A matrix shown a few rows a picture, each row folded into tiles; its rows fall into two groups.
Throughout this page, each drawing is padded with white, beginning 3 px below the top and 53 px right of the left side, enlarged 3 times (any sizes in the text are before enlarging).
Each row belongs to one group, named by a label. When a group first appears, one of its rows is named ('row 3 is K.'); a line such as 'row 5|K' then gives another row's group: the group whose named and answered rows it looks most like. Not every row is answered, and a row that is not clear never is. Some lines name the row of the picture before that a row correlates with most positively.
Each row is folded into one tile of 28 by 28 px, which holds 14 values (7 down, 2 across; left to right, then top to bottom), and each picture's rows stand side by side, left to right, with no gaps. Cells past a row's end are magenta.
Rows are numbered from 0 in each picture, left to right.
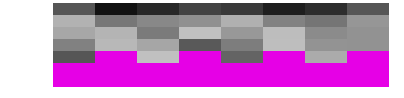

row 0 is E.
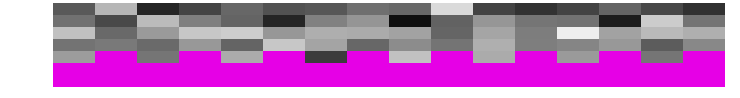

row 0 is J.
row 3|E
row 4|J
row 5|E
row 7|E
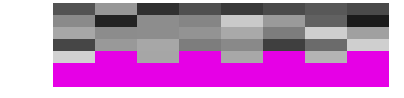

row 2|E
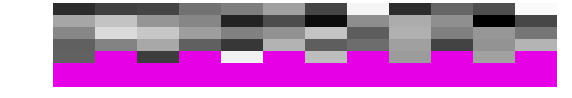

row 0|E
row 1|E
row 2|J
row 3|J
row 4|E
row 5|J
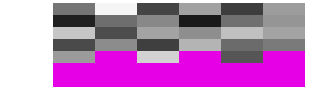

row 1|J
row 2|E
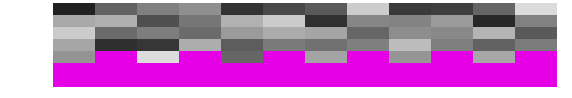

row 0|E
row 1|J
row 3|J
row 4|E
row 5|J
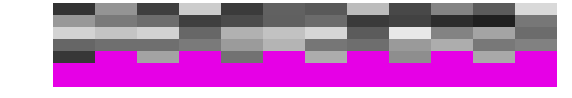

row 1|J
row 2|E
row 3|J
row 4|J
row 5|J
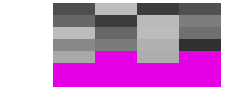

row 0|J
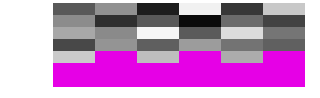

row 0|J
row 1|J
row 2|J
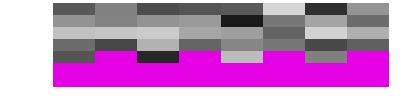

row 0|E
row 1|E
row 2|J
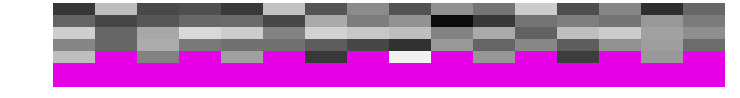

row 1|E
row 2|J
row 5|J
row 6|E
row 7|E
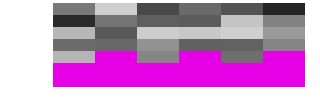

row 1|E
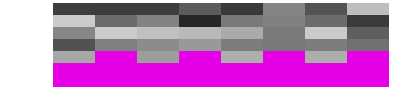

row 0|E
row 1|E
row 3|J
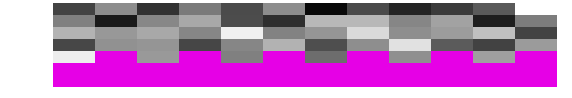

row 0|J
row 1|E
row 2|J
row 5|J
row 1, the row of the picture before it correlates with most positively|2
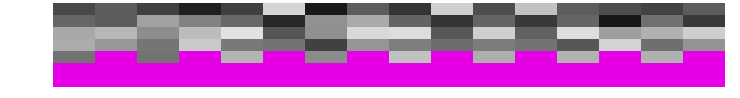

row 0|E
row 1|E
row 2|J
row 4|J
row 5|J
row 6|J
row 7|E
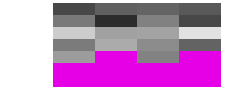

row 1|E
